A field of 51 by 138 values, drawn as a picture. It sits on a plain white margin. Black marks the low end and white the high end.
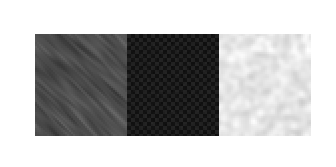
The table splits into one row of 3 panels. Panel 1,1: low, slanting down to the right, faint in contrast. Panel 1,2: very low, checkered, faint in contrast. Panel 1,3: very high, blotchy, faint in contrast.
